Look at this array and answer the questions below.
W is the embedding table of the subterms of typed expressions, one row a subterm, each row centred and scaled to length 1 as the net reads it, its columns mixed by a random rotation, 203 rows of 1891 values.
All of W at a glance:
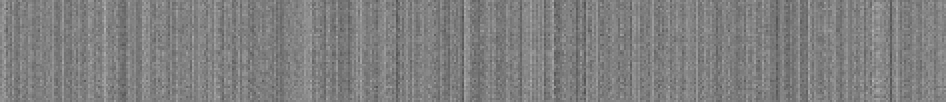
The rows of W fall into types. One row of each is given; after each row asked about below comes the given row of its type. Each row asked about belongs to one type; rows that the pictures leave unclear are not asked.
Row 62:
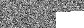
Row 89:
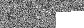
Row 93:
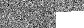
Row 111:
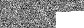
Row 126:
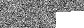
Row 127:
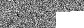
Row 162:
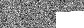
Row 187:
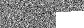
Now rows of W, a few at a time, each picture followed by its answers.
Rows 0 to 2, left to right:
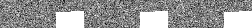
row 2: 126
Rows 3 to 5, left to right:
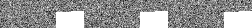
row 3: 111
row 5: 62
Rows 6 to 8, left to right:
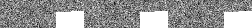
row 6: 93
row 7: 162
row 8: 127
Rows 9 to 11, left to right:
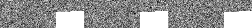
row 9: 127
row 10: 93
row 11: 187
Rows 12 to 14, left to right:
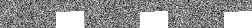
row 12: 127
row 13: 187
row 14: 162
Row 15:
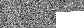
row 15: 162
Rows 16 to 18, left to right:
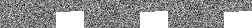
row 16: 187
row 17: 62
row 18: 62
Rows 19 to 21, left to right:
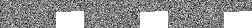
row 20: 111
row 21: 111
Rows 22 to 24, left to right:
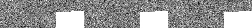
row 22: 126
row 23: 187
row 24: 162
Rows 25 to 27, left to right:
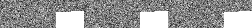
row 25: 111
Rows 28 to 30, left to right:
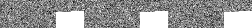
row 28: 93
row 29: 111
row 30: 127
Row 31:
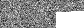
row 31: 111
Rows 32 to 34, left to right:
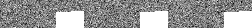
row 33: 62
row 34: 126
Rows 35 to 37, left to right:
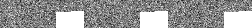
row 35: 162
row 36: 62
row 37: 127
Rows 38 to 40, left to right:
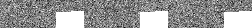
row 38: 89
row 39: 93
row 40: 126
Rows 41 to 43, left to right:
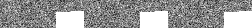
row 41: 162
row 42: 62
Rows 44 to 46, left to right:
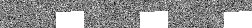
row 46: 126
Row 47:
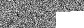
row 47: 127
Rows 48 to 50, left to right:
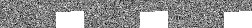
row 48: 62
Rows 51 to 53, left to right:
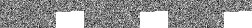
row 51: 93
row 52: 111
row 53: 93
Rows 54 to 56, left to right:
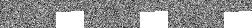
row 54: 111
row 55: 93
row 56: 62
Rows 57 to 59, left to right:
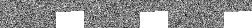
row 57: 62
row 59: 127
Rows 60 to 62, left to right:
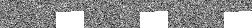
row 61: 62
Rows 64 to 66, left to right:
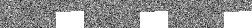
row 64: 162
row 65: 62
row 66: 93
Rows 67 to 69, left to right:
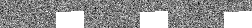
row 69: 162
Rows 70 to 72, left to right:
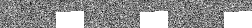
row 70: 162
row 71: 162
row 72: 62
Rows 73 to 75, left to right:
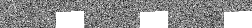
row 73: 126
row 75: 127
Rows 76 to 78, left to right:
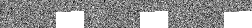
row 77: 162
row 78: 187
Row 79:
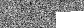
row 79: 162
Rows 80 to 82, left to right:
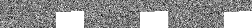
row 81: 127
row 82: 187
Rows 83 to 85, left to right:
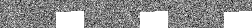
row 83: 162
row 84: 111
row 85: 126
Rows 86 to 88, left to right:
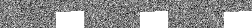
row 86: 162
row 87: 187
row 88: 111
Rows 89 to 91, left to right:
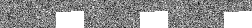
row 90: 162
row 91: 162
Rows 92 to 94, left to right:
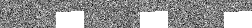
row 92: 89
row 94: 62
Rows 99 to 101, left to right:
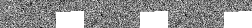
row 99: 162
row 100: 127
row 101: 127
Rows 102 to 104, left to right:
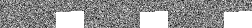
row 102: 187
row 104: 62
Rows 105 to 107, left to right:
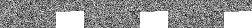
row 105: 127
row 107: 127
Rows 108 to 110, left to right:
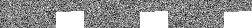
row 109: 62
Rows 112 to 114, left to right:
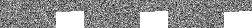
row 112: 111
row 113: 187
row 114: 126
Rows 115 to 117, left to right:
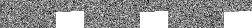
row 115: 93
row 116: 162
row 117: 127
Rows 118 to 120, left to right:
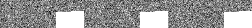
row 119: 111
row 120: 187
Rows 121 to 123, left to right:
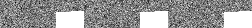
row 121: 187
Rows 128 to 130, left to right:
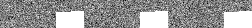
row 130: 187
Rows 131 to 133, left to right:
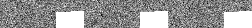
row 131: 62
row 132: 127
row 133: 187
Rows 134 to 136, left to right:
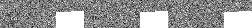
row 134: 89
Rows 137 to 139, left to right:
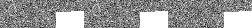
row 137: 126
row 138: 126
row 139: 93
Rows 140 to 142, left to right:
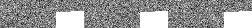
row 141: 187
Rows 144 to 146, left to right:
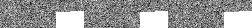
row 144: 162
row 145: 126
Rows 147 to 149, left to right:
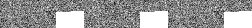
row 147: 111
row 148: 162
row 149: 111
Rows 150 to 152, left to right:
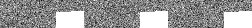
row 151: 187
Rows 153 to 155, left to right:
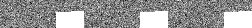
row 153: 162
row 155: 127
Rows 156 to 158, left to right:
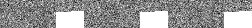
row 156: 93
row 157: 62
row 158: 93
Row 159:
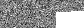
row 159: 89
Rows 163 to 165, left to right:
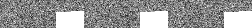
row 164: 127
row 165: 62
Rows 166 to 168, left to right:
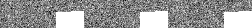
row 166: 111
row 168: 162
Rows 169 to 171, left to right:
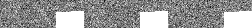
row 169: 111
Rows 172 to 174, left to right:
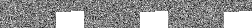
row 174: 111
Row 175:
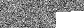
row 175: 126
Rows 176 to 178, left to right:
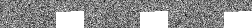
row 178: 127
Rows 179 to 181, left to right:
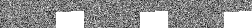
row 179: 111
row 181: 93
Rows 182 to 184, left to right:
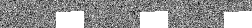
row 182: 62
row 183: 111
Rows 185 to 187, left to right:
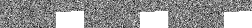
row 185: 93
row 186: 93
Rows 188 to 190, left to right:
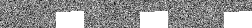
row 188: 62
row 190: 111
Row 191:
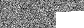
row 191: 111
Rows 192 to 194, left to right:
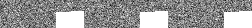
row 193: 89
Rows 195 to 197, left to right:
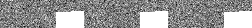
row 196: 187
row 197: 126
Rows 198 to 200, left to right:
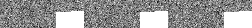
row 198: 93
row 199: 62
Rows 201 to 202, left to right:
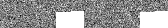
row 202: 111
